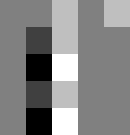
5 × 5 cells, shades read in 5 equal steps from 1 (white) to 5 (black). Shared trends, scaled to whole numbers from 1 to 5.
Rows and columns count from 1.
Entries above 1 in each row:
5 5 4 5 4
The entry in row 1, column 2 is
3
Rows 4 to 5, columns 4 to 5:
3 3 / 3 3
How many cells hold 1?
2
